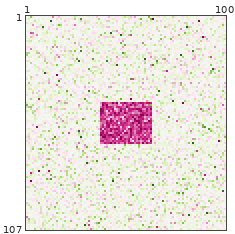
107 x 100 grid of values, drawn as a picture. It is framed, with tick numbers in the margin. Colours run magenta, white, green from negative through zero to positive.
Histogram: skewed, a long tail of low values. Ninth with the lowest average: centre. Average level on the scale: 50%. Slope: none. Odd patch: lower, in the centre.
